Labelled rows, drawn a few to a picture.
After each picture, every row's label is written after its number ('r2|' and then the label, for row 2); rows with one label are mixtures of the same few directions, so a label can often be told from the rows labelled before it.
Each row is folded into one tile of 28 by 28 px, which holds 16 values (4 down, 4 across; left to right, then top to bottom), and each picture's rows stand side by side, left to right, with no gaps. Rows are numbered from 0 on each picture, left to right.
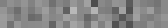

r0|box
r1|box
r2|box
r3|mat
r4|box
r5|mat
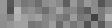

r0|box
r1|box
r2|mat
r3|box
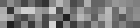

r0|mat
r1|mat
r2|box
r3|box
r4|box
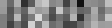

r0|mat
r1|box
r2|mat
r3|mat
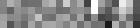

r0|mat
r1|box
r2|mat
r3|box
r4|box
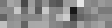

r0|box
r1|box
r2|box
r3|mat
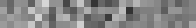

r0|box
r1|box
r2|box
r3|mat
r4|box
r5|mat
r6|mat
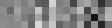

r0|box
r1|mat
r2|mat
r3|box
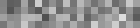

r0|box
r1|mat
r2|mat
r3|mat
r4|box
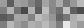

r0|mat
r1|box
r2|mat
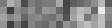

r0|mat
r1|mat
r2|box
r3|box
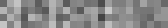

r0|box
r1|box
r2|mat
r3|mat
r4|box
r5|box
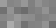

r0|mat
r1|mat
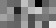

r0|box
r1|mat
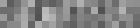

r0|box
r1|box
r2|box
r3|box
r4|box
